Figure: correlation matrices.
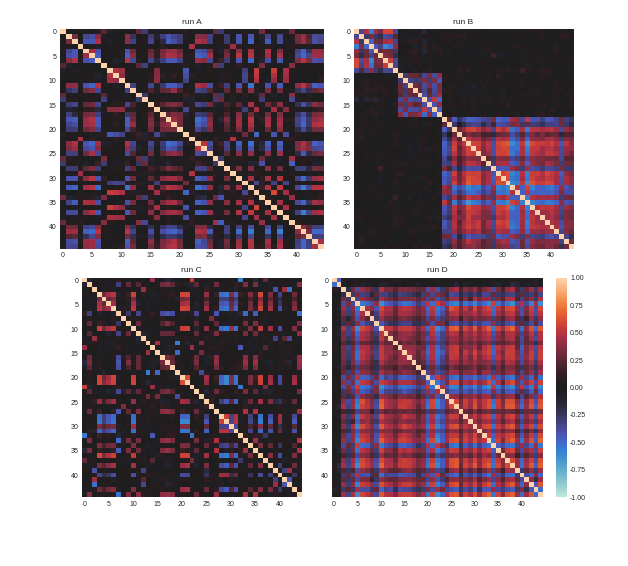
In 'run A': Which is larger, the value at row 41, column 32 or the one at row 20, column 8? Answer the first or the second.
the second
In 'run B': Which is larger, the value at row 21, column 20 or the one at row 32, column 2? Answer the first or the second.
the first
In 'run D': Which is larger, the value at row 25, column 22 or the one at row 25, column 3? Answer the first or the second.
the second
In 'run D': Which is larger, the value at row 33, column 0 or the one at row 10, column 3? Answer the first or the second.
the first
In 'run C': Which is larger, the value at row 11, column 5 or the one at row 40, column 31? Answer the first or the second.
the second
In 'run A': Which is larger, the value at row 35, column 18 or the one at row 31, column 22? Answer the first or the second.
the first
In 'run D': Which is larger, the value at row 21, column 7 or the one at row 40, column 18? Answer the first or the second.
the first
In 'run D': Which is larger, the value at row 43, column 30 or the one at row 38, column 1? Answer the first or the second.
the second
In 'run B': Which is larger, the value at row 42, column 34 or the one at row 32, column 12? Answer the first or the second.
the second
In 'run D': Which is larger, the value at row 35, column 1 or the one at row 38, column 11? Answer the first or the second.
the second
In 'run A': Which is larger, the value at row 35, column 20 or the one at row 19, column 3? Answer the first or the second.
the first
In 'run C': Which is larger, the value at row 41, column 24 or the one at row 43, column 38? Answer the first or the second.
the second
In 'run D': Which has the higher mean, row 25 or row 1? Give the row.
25
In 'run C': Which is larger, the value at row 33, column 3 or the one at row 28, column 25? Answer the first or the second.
the first
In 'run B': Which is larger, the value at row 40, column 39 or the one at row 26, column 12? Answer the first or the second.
the first
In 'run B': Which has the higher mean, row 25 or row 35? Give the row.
25
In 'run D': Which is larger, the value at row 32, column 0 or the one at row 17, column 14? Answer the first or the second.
the second
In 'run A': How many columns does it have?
45
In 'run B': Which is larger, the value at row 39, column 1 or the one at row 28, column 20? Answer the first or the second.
the first
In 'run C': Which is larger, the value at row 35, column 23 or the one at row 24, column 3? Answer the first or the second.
the first
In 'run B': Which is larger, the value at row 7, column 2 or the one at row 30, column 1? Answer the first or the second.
the first
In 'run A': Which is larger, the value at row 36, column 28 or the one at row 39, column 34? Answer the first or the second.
the second
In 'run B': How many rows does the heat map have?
45
